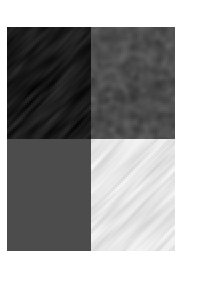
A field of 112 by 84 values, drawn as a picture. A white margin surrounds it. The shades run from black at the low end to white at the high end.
It is made of 2 by 2 panels. Panel 1,1: very low, slanting up to the right, faint in contrast. Panel 1,2: low, blotchy, faint in contrast. Panel 2,1: low, flat. Panel 2,2: very high, slanting up to the right, faint in contrast.
